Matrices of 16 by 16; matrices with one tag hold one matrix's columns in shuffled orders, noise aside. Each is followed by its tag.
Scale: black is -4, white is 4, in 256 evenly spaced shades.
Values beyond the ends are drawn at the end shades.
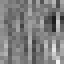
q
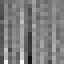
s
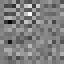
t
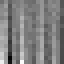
s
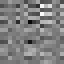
t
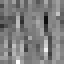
q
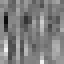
q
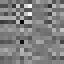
t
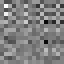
t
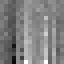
s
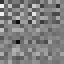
t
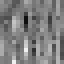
q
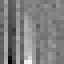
s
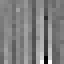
s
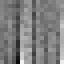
s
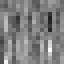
q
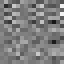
t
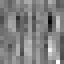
q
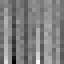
s
